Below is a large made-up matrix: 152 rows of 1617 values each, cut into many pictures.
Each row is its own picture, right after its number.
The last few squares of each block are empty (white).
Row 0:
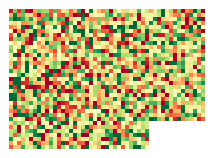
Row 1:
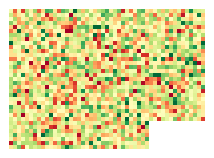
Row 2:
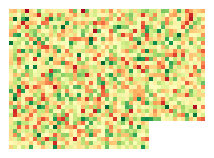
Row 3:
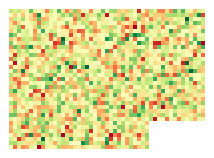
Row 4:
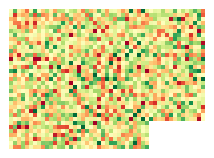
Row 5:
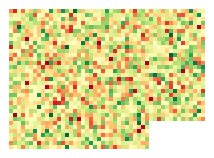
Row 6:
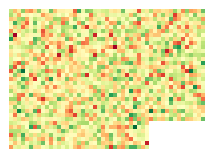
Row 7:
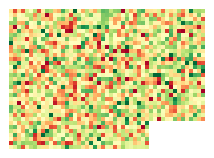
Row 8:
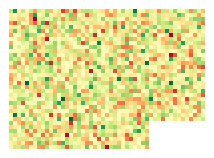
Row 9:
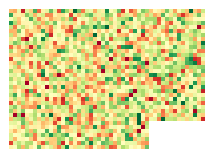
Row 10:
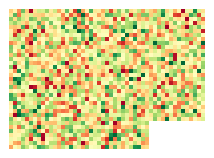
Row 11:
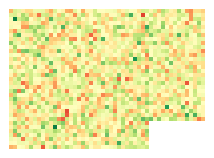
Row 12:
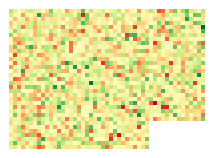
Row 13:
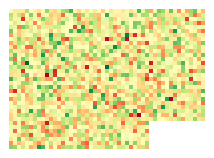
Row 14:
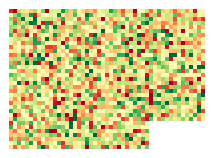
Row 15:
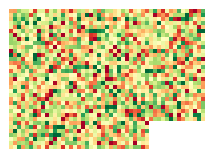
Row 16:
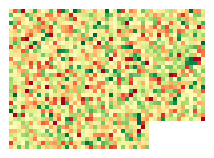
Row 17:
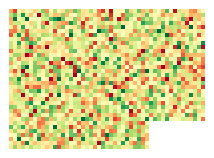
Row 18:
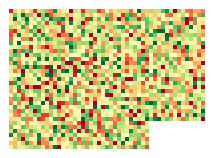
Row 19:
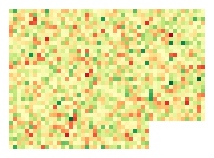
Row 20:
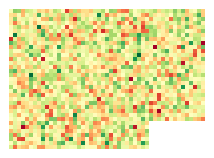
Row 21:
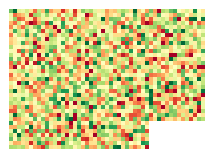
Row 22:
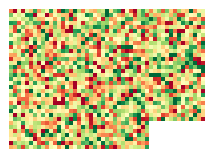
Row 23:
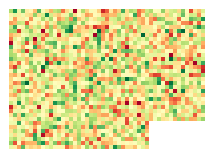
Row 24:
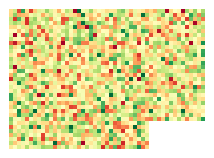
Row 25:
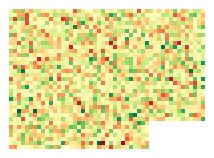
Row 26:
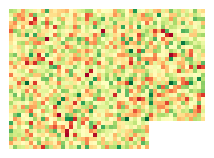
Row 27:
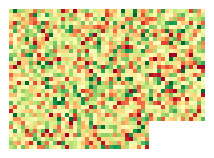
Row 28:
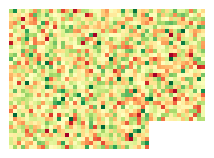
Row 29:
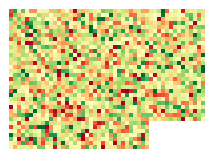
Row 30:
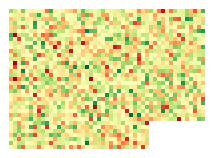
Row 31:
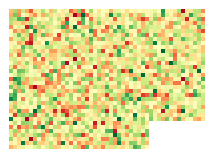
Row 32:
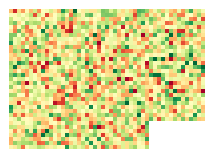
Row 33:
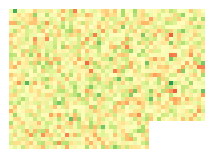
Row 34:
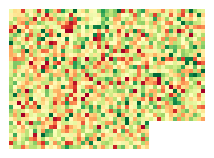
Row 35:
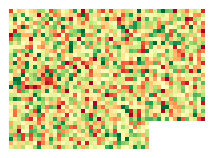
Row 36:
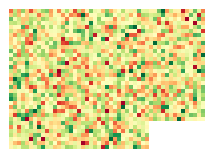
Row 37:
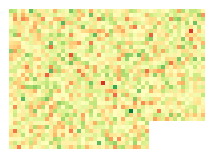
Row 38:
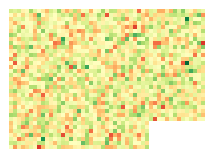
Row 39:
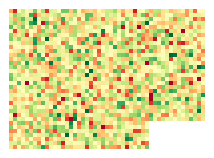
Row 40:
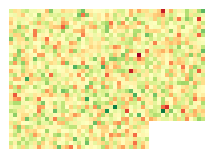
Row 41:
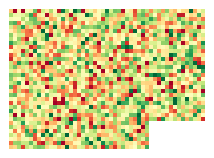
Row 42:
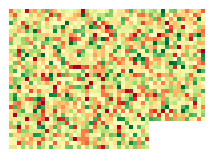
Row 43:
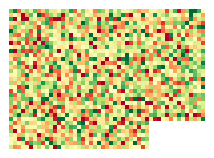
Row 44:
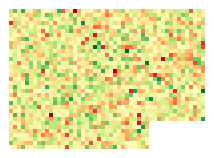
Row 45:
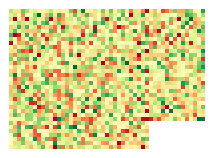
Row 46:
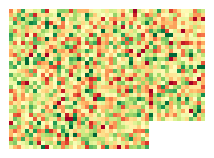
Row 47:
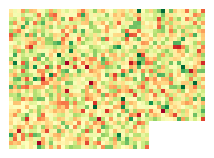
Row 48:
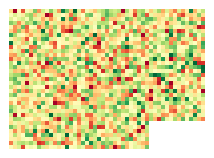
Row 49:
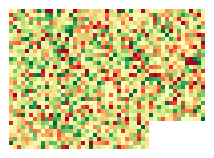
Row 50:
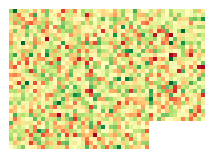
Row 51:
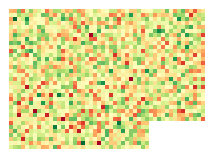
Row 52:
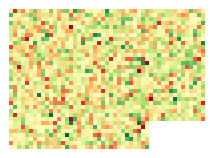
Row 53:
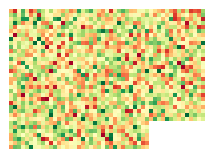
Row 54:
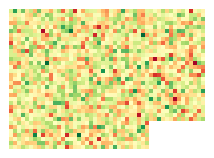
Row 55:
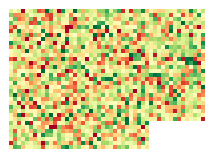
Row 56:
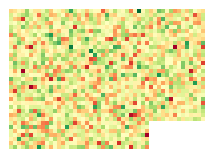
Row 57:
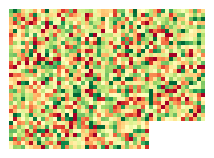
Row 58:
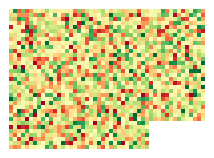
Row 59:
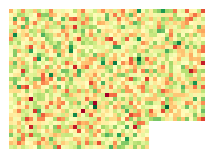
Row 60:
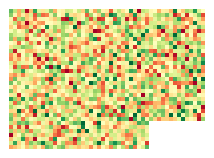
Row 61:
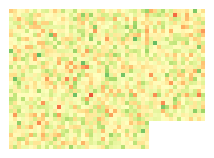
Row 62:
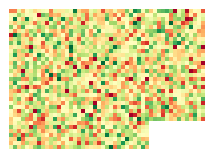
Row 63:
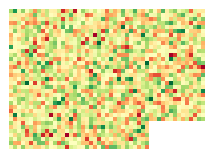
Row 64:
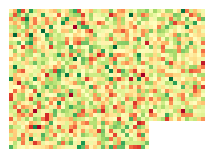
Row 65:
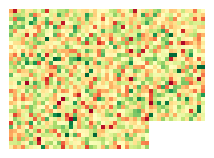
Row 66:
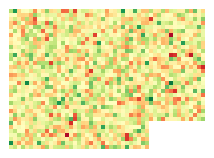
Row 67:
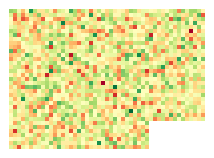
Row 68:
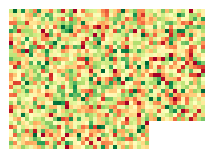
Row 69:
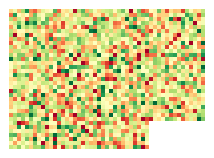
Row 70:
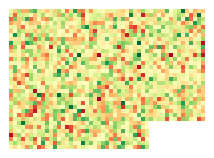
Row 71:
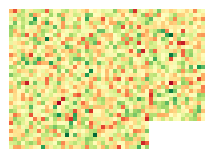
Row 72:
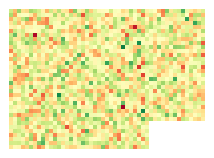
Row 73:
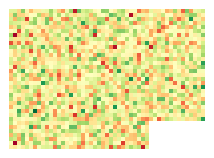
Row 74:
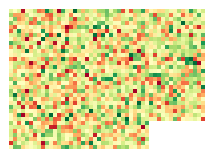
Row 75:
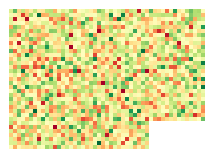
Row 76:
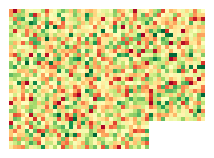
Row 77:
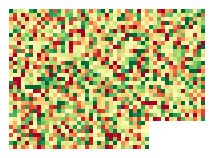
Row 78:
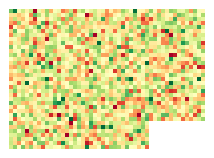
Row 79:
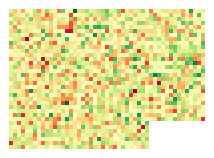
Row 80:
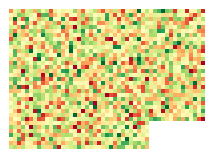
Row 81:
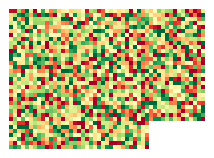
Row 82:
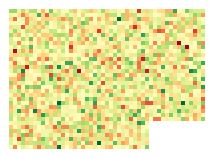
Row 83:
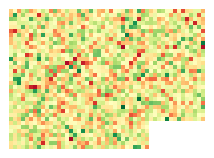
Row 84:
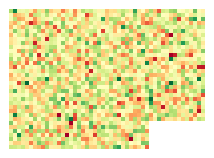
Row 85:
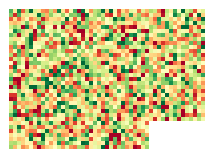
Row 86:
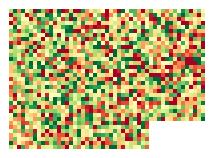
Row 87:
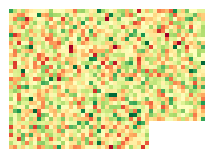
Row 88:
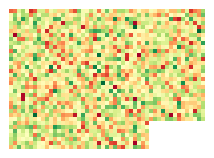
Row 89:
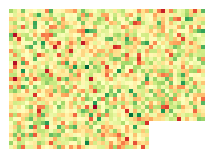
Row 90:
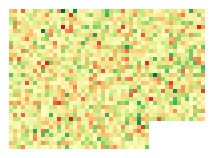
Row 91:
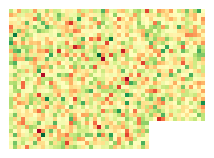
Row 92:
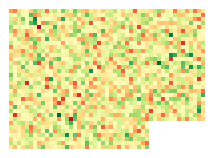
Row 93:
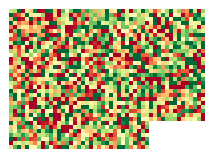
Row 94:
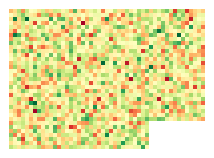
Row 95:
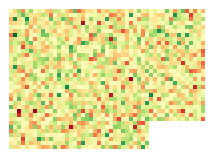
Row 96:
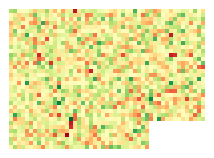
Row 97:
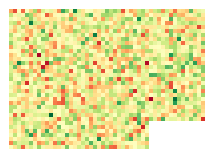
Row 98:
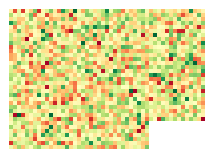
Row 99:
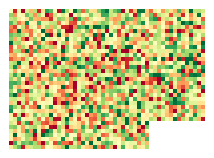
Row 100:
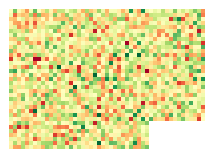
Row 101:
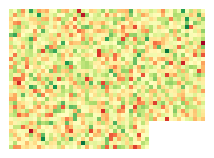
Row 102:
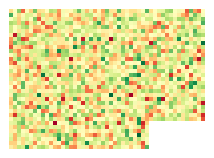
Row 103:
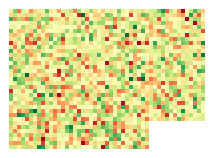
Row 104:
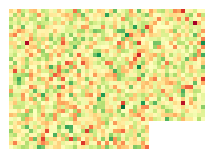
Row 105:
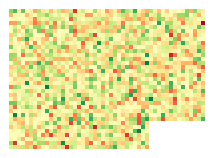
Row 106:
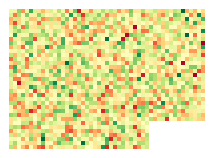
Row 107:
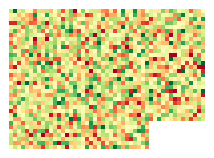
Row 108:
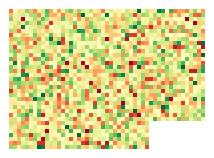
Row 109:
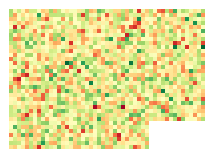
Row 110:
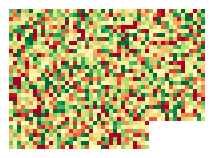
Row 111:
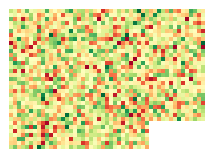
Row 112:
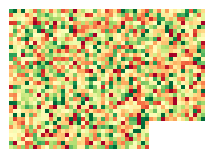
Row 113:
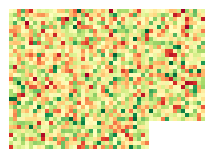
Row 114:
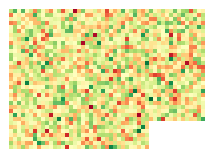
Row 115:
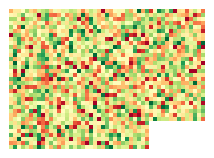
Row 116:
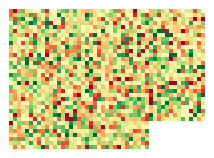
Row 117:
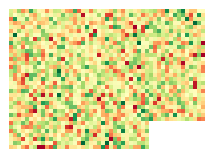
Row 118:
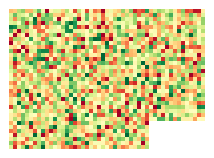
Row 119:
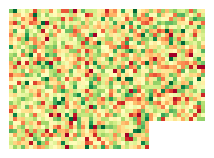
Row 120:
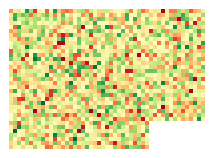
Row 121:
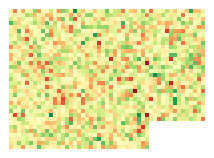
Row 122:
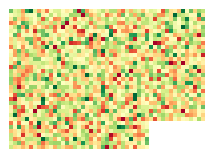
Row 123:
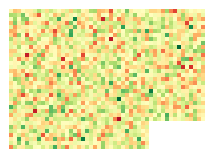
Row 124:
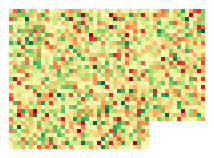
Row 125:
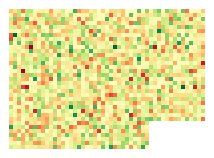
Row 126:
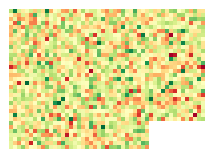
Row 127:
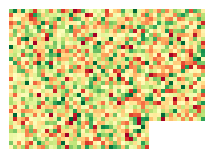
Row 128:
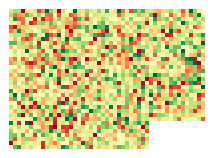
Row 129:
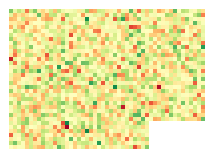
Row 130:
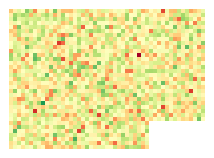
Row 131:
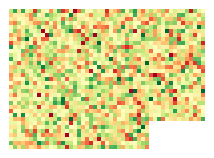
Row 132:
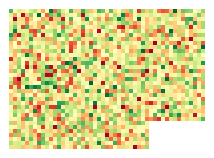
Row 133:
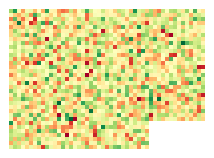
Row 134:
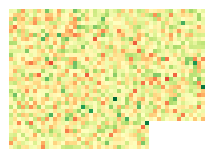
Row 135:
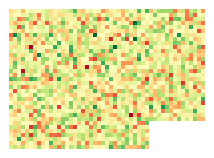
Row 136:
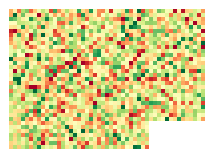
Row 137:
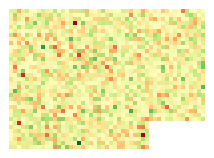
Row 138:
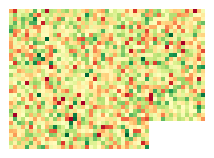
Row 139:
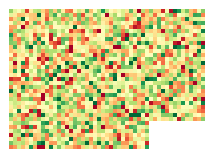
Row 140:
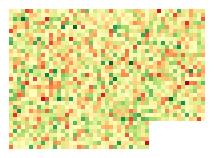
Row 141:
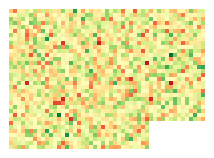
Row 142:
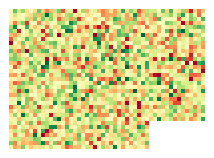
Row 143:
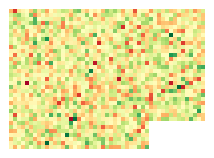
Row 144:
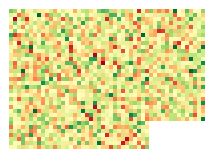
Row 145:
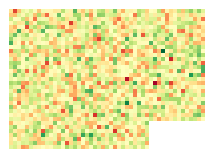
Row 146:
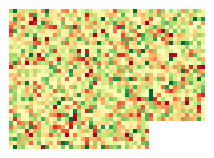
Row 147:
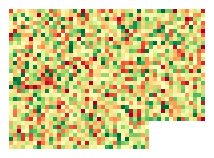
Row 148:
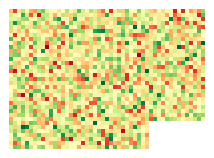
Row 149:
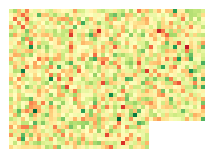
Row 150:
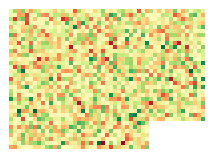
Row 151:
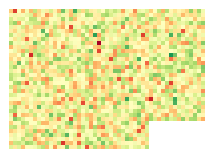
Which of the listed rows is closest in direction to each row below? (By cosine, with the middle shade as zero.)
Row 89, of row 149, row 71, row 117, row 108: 149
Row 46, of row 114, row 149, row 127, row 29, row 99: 99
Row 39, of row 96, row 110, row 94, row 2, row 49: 49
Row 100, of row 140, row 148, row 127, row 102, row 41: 140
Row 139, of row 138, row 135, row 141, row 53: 53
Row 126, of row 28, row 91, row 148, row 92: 28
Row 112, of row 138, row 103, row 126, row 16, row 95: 126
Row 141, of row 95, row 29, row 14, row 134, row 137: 14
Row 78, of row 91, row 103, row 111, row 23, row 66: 66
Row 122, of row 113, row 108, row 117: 117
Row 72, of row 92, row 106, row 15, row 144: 106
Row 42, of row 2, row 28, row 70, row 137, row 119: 2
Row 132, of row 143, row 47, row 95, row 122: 122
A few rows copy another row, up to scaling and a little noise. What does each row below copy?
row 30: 89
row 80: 59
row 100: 4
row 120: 130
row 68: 54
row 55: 74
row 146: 19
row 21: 84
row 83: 136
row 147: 35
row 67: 37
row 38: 3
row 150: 25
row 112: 105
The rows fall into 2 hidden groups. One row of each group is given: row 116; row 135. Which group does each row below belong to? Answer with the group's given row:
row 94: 135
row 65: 116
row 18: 135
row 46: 116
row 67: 135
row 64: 135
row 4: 135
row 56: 135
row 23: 116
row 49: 116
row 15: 135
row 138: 116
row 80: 135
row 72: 135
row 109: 135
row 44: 116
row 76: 116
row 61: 135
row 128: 116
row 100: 135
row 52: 116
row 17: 135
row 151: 116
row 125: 135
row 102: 116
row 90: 116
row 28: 116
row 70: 135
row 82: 135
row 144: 135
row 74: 116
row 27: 116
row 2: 135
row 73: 135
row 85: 135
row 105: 116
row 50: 116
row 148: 135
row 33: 116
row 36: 135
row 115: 135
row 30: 135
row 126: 116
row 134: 116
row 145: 116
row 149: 135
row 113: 135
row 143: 116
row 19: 116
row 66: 116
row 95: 135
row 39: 116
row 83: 135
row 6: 135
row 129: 135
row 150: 135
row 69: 135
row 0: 135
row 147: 135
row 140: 135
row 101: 135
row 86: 116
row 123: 135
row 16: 116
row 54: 116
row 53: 135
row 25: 135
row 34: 116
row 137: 135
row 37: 135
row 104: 135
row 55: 116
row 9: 116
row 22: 116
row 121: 116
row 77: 135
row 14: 116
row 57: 116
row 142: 116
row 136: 135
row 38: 135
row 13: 135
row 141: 116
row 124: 135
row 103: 135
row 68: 116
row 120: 135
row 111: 135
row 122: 135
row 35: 135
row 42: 135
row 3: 135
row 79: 116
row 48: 116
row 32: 116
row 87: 135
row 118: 116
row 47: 135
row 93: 116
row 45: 135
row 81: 135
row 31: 135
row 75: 135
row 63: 116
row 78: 116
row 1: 116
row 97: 116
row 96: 116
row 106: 135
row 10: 135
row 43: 135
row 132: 135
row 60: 135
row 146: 116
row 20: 135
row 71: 116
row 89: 135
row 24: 135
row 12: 135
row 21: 116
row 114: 116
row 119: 116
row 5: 116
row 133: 116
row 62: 135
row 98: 116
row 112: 116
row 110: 135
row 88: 135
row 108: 135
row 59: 135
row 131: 116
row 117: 135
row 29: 135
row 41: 116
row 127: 116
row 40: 135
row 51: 135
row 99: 116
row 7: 116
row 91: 116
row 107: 116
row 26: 116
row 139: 135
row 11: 135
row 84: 116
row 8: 116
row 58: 135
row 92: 116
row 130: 135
